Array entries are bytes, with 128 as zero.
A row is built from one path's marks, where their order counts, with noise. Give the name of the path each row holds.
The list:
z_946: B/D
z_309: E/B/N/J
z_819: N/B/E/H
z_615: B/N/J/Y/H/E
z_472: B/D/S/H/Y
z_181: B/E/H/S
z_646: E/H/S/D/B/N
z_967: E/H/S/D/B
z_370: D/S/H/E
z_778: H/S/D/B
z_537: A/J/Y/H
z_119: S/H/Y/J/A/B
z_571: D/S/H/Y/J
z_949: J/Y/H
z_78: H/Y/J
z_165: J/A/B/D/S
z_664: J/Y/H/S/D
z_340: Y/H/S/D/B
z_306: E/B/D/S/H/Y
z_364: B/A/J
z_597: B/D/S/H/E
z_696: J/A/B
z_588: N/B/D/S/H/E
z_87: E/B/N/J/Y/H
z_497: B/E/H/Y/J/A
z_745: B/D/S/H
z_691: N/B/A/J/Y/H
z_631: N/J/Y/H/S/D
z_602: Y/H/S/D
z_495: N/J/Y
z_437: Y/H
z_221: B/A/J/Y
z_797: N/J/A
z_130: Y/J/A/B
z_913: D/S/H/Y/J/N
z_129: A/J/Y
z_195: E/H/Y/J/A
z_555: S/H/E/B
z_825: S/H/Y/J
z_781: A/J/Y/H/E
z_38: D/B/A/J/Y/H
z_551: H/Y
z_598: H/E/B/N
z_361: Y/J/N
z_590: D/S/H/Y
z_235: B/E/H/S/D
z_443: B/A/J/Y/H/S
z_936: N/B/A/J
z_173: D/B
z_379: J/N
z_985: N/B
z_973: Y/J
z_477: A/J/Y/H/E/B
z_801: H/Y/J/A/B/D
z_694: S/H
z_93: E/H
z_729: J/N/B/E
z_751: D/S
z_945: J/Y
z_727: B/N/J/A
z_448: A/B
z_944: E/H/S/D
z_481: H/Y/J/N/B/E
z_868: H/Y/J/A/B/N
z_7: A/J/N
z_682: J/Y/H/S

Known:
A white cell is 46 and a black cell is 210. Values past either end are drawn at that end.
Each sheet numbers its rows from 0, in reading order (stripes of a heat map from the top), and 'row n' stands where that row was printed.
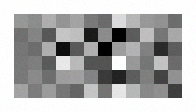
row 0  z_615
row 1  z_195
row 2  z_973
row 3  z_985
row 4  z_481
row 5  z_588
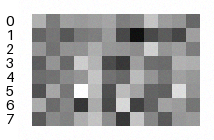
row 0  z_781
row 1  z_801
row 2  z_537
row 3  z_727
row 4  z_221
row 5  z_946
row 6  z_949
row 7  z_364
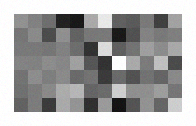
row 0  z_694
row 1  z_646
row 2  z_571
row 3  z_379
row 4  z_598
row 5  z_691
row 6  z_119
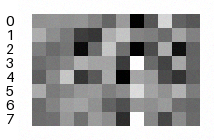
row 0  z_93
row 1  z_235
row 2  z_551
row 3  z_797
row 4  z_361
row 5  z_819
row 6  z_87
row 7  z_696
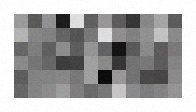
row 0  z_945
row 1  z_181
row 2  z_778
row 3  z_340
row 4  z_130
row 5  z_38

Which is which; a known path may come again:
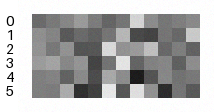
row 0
z_38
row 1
z_555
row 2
z_631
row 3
z_370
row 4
z_967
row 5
z_165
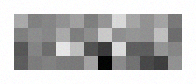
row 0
z_819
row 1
z_745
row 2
z_936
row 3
z_130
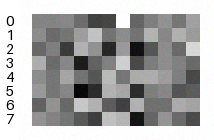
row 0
z_590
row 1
z_129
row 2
z_119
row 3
z_682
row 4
z_306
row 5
z_602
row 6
z_727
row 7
z_944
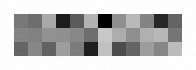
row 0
z_973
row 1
z_472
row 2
z_913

